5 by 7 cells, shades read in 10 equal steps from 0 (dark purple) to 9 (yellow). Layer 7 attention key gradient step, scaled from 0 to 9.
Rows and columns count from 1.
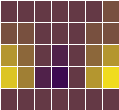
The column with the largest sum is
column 7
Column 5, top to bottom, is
2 2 2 2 2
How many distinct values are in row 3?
4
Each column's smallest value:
2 2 1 0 2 2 2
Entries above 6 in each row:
0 0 0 2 0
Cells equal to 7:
0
